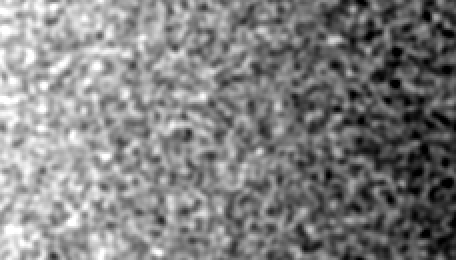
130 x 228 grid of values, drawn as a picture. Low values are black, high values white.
Grain: blotchy. Odd rows or columns: none. Slope: up to the left. Stripes: none. Average level on the scale: 50%. Lone odd cells: none.
